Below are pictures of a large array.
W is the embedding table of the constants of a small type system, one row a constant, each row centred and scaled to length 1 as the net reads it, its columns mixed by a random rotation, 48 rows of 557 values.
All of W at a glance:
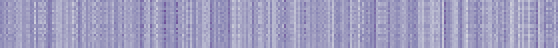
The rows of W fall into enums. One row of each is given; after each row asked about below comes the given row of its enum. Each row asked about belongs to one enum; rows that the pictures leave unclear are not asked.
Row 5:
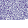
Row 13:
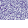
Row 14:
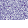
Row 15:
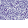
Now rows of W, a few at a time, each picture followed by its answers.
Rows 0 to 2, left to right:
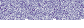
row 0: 13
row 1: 15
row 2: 5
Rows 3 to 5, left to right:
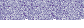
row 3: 14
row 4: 14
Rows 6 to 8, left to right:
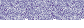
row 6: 15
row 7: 14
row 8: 15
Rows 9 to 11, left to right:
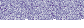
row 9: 13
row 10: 14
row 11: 14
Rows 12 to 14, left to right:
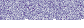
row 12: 5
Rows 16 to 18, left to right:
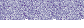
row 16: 14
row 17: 5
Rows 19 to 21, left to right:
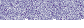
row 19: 15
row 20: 5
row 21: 14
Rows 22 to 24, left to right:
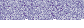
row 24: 13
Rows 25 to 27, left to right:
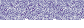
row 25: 15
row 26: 13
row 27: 15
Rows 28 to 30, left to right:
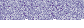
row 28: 14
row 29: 14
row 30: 13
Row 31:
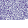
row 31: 5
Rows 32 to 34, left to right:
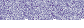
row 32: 5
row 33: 14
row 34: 15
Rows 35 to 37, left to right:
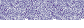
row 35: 15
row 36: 5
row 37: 15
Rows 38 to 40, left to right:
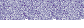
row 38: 14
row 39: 5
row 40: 5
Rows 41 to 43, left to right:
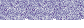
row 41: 15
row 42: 15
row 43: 14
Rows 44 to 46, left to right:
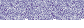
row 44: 15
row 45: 14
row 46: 15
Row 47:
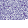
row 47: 14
